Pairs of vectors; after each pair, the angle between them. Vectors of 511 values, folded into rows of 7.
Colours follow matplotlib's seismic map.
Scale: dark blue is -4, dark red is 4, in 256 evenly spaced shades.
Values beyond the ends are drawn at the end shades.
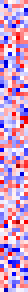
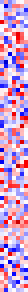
nearly parallel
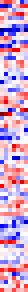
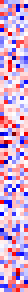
orthogonal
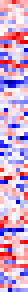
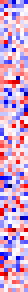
partly opposed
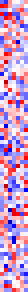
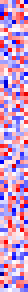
partly opposed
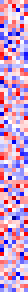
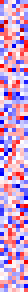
partly opposed
